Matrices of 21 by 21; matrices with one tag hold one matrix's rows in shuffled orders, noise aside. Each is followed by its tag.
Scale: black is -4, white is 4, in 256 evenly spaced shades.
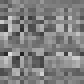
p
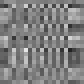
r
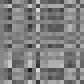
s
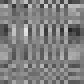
r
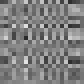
r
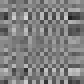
r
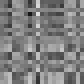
s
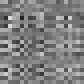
p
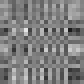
r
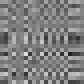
r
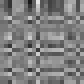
s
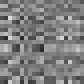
p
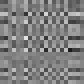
r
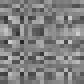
p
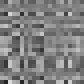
p
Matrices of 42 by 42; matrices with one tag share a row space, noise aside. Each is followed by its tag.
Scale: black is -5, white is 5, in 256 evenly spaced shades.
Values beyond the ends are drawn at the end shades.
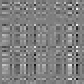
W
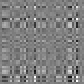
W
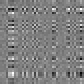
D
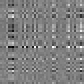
D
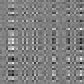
D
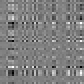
D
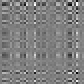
W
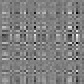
W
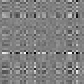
W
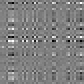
D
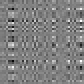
D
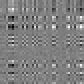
D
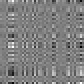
D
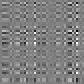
W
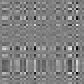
W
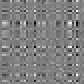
W
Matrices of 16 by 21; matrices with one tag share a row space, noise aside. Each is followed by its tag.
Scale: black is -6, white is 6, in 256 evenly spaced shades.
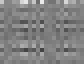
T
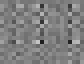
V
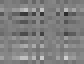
T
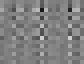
V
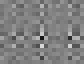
V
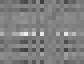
T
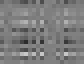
T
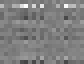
T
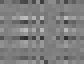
T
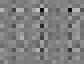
V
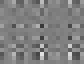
V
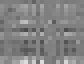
T
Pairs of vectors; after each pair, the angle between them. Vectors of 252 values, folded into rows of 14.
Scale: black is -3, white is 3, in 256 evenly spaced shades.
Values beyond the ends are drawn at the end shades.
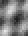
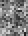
partly aligned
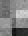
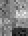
nearly parallel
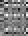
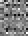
nearly opposite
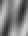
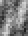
nearly opposite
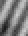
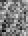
partly aligned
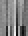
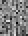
partly aligned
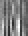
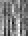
nearly parallel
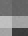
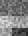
nearly parallel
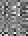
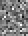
orthogonal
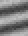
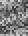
partly aligned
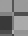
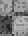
nearly parallel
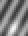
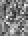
partly aligned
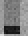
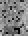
partly aligned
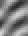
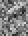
partly opposed
